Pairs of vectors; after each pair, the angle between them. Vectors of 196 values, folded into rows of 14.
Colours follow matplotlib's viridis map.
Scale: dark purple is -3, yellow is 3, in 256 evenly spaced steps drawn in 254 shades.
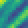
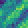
nearly opposite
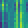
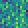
partly aligned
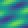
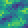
nearly parallel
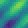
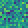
orthogonal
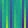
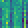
nearly parallel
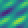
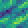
nearly parallel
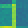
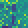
partly opposed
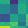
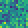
partly aligned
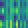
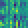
nearly parallel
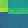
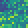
partly opposed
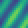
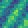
nearly parallel
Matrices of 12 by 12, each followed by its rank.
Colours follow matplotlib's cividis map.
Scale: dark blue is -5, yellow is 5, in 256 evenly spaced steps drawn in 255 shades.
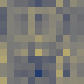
two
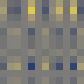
one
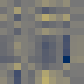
two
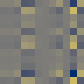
one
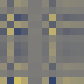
one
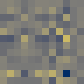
two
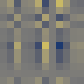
one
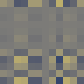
one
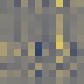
two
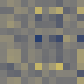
two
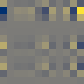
one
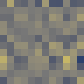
two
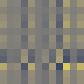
one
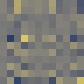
two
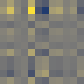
one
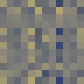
two
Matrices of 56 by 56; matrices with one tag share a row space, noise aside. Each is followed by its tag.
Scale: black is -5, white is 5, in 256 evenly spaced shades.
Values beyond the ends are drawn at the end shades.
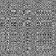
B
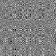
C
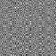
C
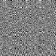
C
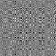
C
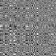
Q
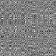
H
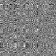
Q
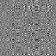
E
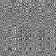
C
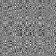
C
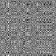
B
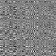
Q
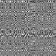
H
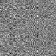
Q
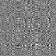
E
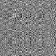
C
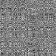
H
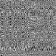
H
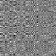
Q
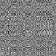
B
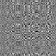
E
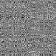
H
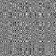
C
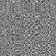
E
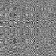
Q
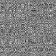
H
